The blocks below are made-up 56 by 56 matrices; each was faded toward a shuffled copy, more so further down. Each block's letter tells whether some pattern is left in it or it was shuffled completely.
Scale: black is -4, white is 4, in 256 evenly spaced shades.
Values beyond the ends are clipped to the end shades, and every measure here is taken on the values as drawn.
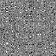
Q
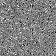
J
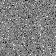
J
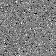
J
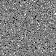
J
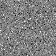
J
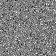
J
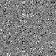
Q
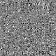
Q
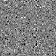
Q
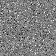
J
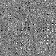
Q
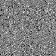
Q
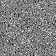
J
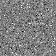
J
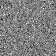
J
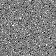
J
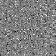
Q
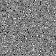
Q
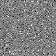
Q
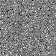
J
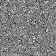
J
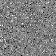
Q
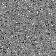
J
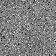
J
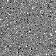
Q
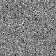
Q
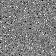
J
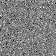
J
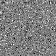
Q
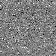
Q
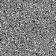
Q
